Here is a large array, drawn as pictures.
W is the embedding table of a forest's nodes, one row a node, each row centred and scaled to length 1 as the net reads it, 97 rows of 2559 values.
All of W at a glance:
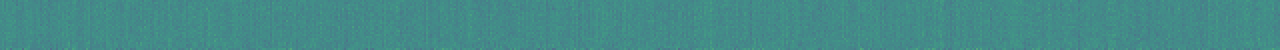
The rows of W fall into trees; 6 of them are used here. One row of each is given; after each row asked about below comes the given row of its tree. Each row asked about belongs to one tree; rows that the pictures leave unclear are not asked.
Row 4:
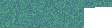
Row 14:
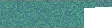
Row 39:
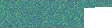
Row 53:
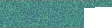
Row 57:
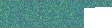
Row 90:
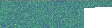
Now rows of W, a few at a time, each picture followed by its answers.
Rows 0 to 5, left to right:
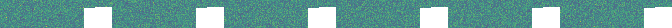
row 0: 57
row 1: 53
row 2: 90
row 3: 90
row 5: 90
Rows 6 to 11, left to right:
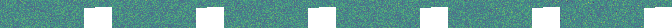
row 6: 14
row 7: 39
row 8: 53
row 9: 57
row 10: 14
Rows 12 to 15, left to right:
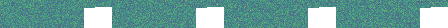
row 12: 39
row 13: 14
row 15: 57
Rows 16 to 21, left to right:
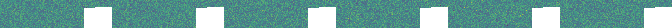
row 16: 14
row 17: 14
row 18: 90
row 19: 14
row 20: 39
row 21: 14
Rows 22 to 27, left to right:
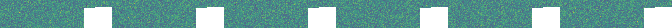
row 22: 90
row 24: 57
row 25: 39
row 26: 57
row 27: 39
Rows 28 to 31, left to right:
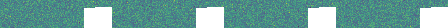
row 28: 90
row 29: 57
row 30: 57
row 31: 57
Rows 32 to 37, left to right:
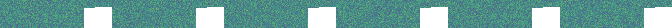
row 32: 39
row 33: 90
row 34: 90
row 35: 39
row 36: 39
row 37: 57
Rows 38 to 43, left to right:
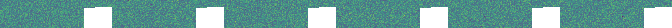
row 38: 90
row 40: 53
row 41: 39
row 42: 57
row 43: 53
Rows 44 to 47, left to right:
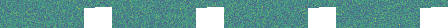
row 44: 14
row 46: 57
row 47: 53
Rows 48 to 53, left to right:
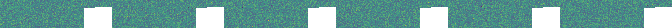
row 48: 39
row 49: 4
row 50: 39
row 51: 90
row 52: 57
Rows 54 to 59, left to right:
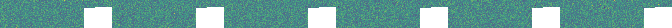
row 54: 57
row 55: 57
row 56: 57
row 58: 39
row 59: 90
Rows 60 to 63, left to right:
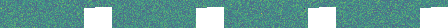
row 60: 14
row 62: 14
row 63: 39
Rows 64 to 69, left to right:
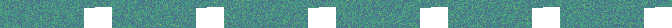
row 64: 57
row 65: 57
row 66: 39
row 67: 39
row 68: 39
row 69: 39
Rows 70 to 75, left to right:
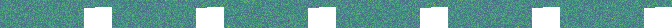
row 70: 90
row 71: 14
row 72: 53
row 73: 14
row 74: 39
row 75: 57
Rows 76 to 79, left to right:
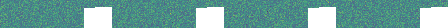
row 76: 57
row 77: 4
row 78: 4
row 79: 4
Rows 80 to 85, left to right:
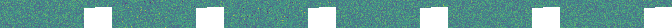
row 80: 39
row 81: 53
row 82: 4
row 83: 90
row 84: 90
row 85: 14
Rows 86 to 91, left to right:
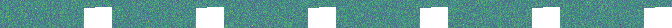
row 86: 90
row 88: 4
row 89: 90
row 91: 90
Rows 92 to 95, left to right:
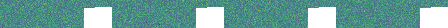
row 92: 90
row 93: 4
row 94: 90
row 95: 53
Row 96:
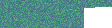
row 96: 14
